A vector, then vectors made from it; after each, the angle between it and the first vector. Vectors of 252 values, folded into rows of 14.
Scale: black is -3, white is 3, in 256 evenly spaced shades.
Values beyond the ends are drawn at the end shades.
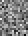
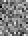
partly opposed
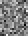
orthogonal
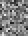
orthogonal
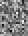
orthogonal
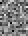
partly opposed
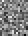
nearly parallel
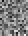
nearly opposite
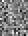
nearly parallel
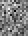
orthogonal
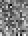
partly opposed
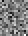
nearly opposite
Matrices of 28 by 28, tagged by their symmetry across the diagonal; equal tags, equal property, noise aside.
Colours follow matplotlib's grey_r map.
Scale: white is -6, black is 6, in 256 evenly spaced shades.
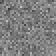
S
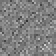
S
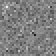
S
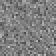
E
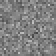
S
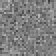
S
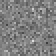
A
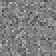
E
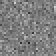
A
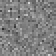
E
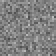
A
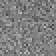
E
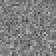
A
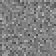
E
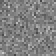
A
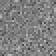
S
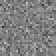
E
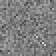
S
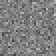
E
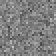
A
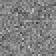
A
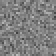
E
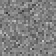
A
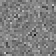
S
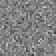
S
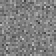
E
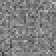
E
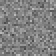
A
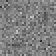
S
